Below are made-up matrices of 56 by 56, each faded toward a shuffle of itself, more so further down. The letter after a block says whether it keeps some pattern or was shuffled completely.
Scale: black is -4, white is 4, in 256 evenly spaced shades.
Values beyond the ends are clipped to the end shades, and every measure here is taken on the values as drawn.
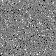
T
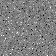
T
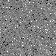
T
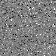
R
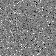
T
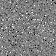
R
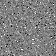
T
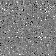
R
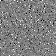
R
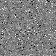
R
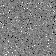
T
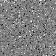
R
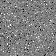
T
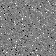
T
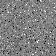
T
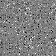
R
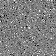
R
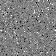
T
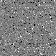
R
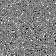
T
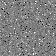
T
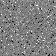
T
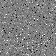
T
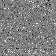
R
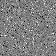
T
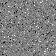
T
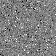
T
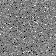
T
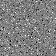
T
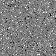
T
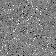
T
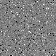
R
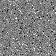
T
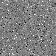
T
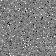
T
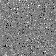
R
